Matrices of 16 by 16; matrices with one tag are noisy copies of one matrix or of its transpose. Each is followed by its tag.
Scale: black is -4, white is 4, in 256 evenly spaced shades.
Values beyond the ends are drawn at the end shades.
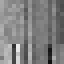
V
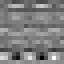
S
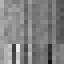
V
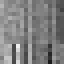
V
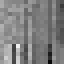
V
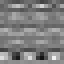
S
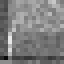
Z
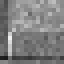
Z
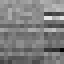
V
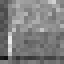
Z
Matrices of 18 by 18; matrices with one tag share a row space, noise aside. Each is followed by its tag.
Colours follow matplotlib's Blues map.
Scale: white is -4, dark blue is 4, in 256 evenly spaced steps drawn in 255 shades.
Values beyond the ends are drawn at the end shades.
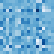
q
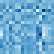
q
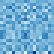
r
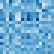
q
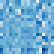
q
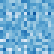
r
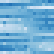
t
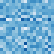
r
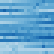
t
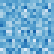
r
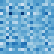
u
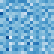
u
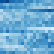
t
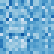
u
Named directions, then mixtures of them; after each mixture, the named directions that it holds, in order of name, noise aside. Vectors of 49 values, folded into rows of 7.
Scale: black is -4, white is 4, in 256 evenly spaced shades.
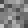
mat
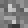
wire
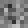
wire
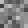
mat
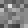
mat, wire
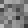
mat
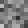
mat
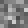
mat, wire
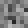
mat, wire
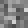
mat, wire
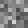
mat, wire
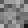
mat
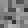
mat, wire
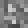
wire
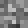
wire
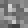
wire
